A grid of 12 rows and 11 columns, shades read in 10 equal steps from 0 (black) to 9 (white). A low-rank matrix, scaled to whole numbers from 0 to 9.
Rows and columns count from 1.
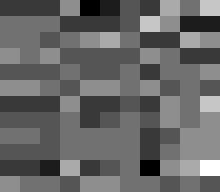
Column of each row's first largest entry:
11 8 6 1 11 1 11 9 10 10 11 1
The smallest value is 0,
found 2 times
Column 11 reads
7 1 5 2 5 3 7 5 5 5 9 3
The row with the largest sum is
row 6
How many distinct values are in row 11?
8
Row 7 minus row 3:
-2 -2 -1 1 -3 -4 -1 0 3 -2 2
